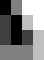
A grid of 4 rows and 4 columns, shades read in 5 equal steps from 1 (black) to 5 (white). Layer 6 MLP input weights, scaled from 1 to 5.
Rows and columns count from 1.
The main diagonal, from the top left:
1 1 2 4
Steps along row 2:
down up up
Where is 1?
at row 1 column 1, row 2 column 2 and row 3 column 2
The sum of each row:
14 12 9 13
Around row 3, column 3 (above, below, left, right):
4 3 1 4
